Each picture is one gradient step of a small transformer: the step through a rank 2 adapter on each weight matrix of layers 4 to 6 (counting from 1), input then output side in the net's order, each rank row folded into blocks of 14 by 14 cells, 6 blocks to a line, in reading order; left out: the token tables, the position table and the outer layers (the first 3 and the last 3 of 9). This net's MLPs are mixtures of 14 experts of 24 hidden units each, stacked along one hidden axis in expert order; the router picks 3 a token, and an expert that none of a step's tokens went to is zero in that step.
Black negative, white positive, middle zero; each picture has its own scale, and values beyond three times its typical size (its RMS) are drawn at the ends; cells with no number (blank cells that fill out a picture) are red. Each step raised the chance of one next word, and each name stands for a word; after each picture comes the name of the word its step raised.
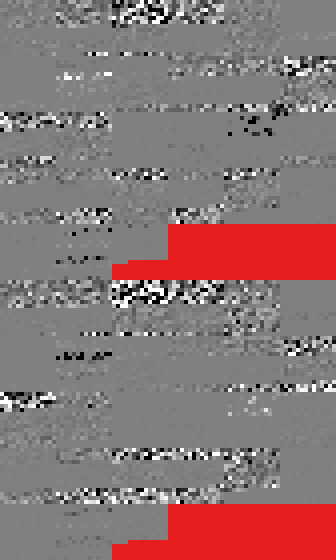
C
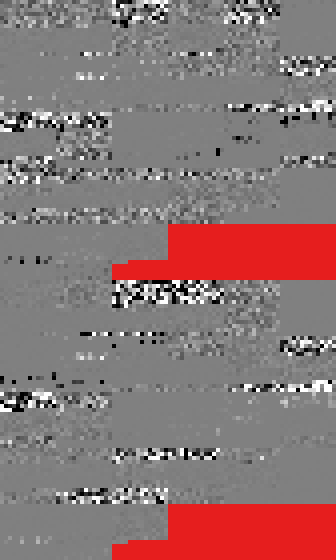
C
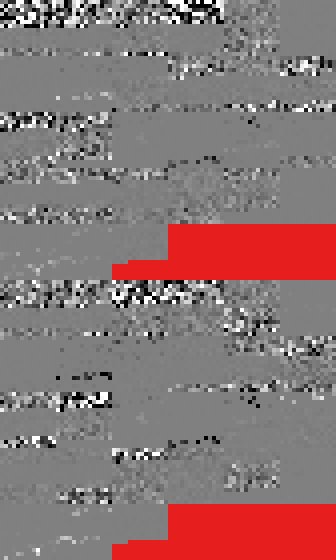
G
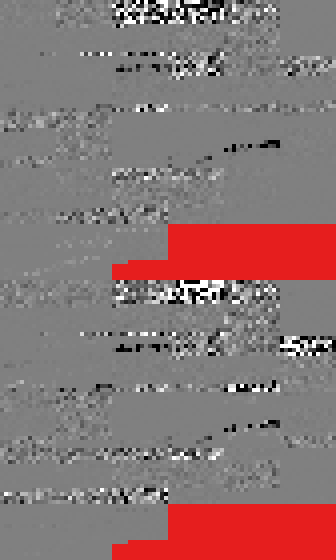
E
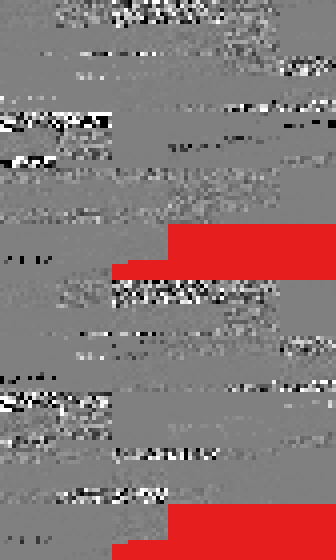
C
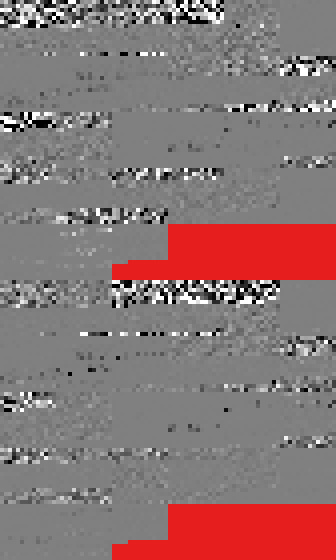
G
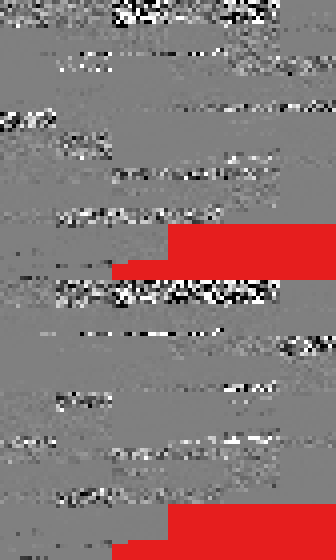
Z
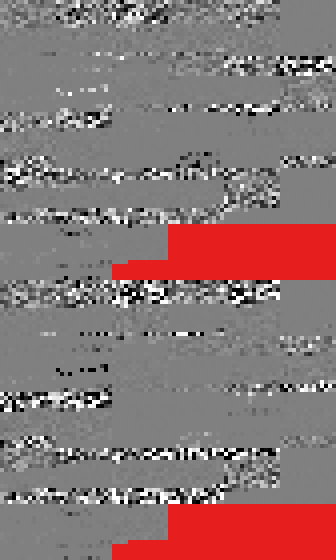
C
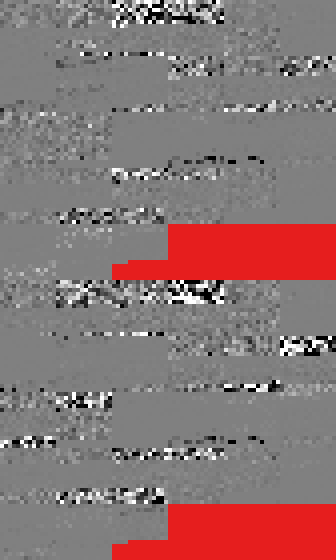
E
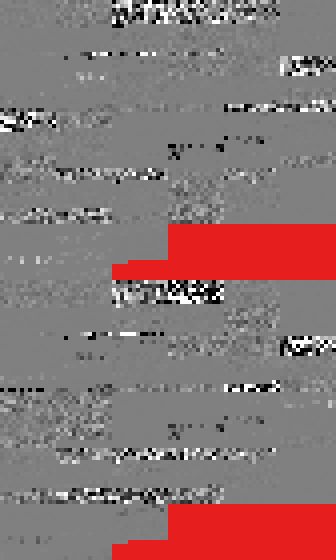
E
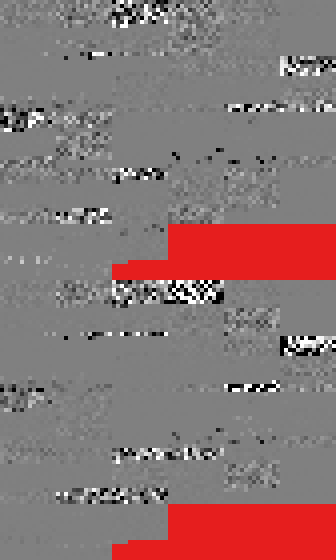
E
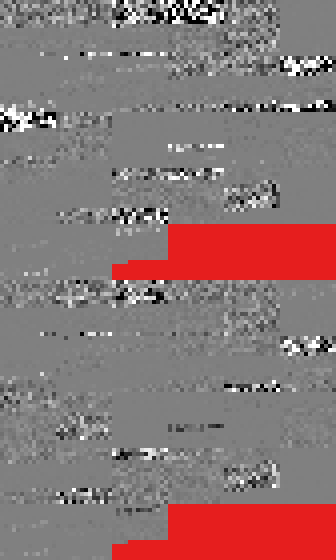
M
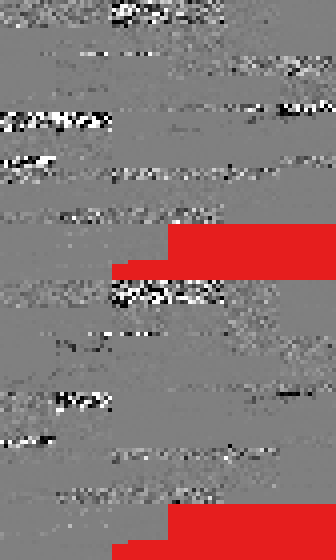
G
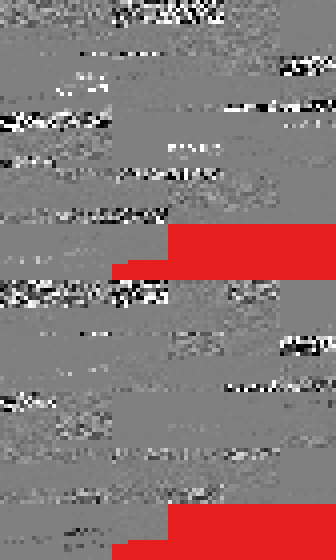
M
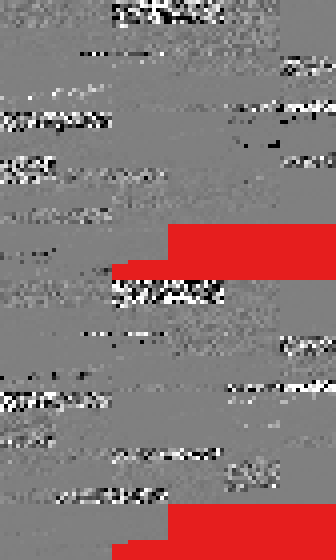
C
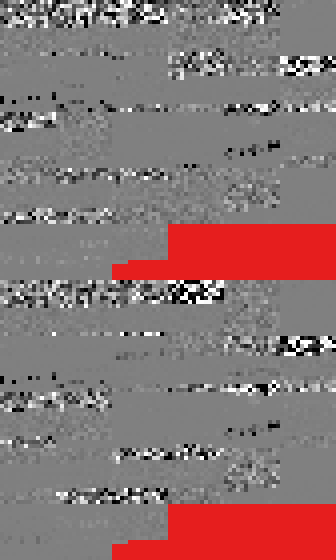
E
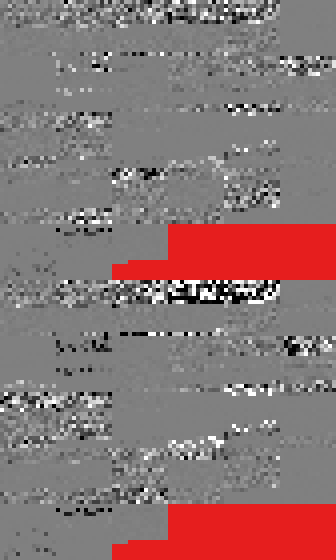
Z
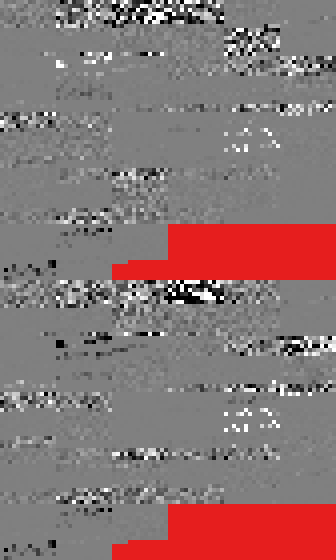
Z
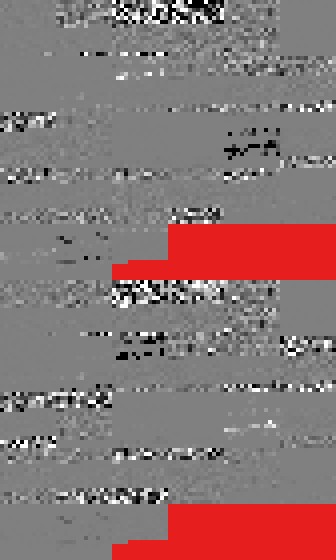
C
